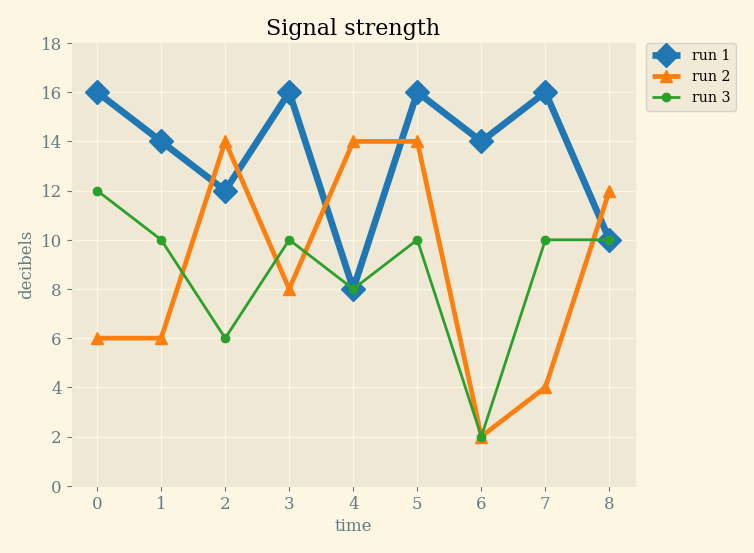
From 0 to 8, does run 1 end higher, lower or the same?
lower
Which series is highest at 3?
run 1
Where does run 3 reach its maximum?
0
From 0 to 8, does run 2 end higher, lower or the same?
higher
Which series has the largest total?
run 1
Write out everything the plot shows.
Title: Signal strength
x-axis: time, ticks 0 1 2 3 4 5 6 7 8
y-axis: decibels, ticks 0 2 4 6 8 10 12 14 16 18
Legend: run 1, run 2, run 3
Values:
run 1: 16 14 12 16 8 16 14 16 10
run 2: 6 6 14 8 14 14 2 4 12
run 3: 12 10 6 10 8 10 2 10 10
